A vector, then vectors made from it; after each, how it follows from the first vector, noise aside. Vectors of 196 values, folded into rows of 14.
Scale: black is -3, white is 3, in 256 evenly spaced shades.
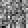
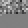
partly zeroed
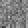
shrunk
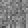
shrunk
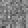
shrunk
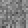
shrunk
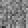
shrunk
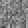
shrunk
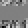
partly zeroed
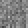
shrunk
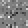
partly zeroed
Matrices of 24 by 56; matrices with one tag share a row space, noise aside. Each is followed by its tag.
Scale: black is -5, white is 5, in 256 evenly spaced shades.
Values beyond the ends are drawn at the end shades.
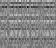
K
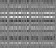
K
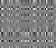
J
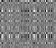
J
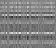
K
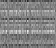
K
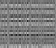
K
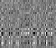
J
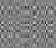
J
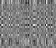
J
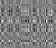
J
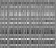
K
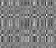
J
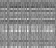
K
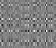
J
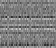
K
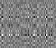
J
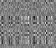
J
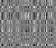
J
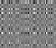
J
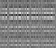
K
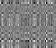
J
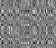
J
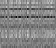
K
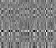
J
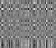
J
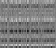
K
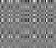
J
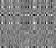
J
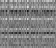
K
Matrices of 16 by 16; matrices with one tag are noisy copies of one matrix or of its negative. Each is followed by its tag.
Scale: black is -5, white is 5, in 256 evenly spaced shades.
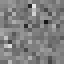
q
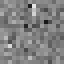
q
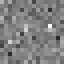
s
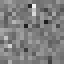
q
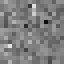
q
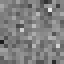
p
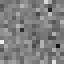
p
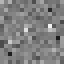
s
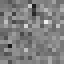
q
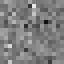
q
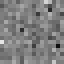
p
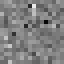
q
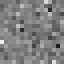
p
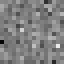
p
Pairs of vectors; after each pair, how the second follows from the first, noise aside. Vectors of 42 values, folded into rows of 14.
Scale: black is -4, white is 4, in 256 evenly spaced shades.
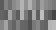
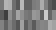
shuffled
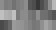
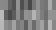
shuffled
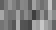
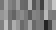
wrapped around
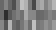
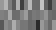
shuffled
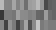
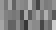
shuffled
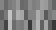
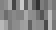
wrapped around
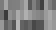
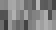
wrapped around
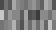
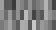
wrapped around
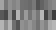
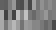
wrapped around
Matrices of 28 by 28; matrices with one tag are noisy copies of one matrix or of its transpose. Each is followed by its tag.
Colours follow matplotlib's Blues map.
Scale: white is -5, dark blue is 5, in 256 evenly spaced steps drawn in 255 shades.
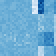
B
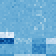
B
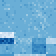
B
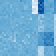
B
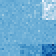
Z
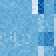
B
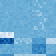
B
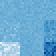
Z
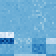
B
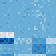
B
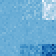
Z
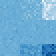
Z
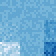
Z
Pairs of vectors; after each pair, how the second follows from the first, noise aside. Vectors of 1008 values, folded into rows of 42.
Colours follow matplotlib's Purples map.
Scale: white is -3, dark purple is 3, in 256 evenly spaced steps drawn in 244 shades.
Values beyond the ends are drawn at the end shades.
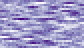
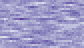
shrunk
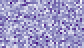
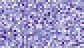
wrapped around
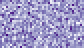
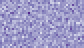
shrunk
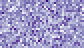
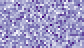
wrapped around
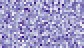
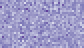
shrunk
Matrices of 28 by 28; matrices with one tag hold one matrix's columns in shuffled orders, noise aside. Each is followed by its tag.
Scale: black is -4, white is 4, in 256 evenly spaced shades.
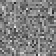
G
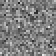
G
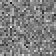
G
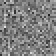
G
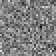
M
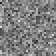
G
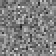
M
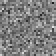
G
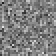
G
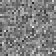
G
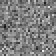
M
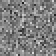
G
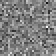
G
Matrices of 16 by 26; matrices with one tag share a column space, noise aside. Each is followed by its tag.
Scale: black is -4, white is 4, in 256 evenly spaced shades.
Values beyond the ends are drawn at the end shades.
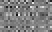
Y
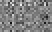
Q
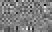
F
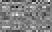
Y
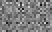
Q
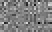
Q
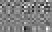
F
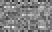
Y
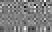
F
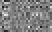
Y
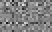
Q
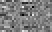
Y
